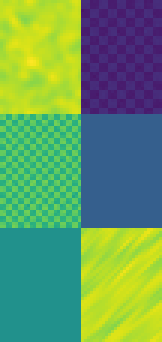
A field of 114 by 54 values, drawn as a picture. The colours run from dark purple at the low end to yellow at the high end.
It is made of 3 by 2 panels. Panel 1,1: very high, blotchy, faint in contrast. Panel 1,2: very low, checkered, faint in contrast. Panel 2,1: high, checkered. Panel 2,2: low, flat. Panel 3,1: middling, flat. Panel 3,2: very high, slanting up to the right, faint in contrast.
